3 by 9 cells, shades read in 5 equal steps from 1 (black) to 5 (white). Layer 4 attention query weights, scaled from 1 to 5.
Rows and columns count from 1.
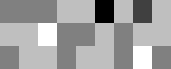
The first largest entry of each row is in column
4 3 8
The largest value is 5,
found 2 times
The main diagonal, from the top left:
3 4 4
